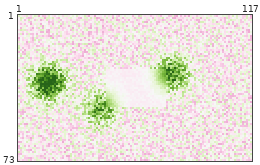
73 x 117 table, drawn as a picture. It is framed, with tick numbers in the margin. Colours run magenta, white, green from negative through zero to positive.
In the centre lies a patch that is calmer than the rest. The halves do not mirror each other. There are three bumps. There is no overall slope. No row or column stands out. The centre is the calmest part. The middle left is the ninth with the highest average.
